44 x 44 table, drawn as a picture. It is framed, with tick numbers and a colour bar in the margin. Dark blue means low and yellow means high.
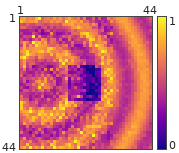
Seam: vertical, 70% of the way across, the right part calmer. Rings: centred on the middle left. Ninth with the lowest average: centre. Odd patch: lower, in the centre. Slope: none.
